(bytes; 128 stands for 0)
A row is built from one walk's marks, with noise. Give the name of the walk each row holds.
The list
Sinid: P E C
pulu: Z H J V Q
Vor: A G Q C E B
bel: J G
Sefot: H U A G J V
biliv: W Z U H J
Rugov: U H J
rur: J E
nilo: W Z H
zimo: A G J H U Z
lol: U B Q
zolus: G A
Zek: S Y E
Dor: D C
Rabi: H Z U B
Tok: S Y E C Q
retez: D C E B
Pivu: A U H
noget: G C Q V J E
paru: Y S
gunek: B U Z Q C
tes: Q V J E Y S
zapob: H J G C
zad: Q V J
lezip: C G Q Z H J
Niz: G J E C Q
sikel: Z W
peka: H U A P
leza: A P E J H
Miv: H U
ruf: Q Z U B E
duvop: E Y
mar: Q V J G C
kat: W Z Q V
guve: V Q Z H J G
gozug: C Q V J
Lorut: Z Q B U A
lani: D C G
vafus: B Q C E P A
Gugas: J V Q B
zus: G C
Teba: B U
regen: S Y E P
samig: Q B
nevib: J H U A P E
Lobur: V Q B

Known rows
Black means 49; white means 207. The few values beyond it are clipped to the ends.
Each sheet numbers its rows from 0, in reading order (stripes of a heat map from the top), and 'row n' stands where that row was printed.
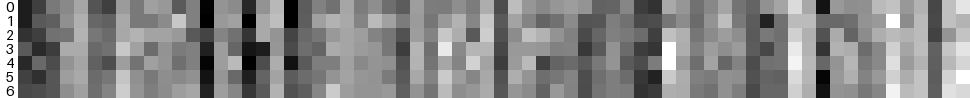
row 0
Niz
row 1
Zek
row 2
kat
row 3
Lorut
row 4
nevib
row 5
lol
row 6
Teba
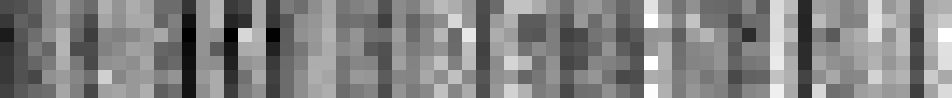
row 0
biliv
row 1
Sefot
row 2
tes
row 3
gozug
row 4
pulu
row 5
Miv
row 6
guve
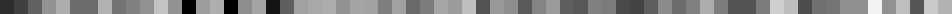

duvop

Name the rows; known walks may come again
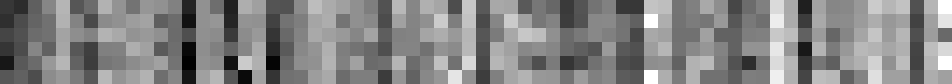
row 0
Lobur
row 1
pulu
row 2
sikel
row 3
mar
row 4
tes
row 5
zimo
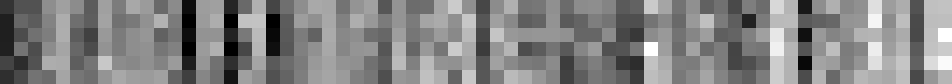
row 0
Rugov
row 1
Zek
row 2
Niz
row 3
nevib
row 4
lol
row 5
kat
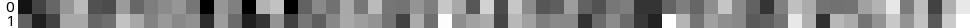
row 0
Tok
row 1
Lorut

